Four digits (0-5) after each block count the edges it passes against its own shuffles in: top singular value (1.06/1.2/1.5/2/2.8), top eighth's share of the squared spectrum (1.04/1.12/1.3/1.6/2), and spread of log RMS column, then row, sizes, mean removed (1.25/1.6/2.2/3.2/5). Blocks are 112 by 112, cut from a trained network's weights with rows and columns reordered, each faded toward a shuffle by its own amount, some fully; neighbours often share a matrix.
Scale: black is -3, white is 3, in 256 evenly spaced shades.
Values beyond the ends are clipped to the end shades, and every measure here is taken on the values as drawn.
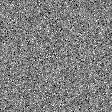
0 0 0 0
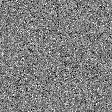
1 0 0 0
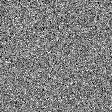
1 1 0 0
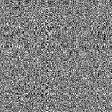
4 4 3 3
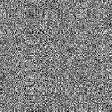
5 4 2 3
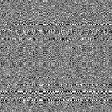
5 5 2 4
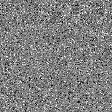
3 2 0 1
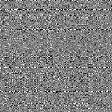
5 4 1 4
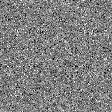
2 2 0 1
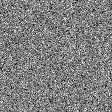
0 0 0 0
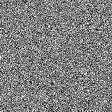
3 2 1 0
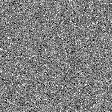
2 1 0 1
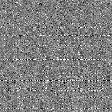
4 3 1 3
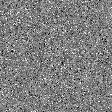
1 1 0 0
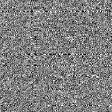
4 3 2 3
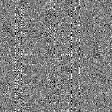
4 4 3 1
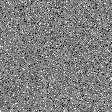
0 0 0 0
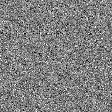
2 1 0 1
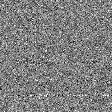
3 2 1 1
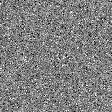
1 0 0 0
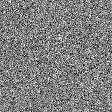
2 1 0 0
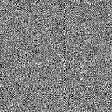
4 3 2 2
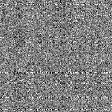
4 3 1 3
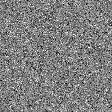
2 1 0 0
